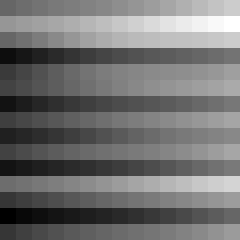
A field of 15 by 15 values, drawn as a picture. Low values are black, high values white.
Slope: up to the top right. Mirror symmetry: none. Ninth with the highest average: top right. Grain: streaks across.
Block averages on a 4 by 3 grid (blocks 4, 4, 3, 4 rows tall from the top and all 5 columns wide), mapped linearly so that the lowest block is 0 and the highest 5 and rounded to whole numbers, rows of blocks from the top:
2 4 5 | 1 2 3 | 0 1 3 | 1 2 3
